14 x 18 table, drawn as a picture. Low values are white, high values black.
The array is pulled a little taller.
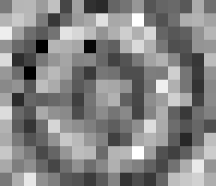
Slope: none. Rings: centred on the centre. Average level on the scale: 50%.
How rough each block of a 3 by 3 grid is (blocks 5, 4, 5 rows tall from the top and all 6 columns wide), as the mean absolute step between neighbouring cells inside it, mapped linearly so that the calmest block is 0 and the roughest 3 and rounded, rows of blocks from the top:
331
202
112
